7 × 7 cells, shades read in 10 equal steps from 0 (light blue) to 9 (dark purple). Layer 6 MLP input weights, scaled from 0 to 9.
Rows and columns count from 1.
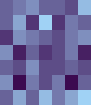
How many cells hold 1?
2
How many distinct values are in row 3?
5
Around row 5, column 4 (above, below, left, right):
7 6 3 6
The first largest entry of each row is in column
6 3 1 2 2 2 1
